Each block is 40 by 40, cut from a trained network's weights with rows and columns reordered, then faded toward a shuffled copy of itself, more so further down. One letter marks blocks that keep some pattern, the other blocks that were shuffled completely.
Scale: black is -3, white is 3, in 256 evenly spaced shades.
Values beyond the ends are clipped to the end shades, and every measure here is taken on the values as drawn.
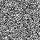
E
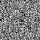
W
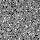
E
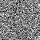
E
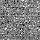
W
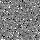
E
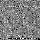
W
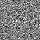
W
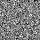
E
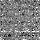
W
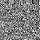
W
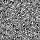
E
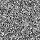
E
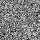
E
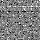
W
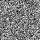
E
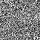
E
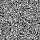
W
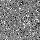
E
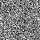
E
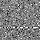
W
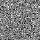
W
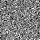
E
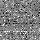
W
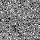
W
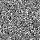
W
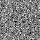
W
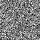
E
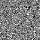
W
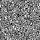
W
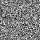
W
